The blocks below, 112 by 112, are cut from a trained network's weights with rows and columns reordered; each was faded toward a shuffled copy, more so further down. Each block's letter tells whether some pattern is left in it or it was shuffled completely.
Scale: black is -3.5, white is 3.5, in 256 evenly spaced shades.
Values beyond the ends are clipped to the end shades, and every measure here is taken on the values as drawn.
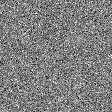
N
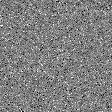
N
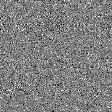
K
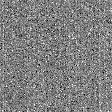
K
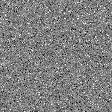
N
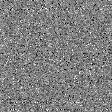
K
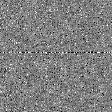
K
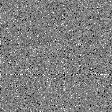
K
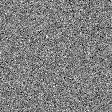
N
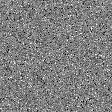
N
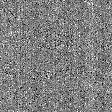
K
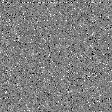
K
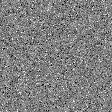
N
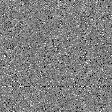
K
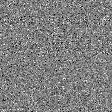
K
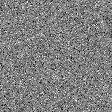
N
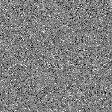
K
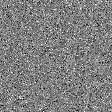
N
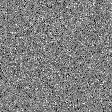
N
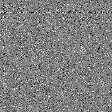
K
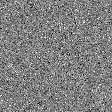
N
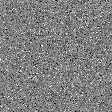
N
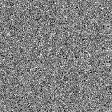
K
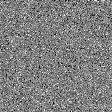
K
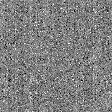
K
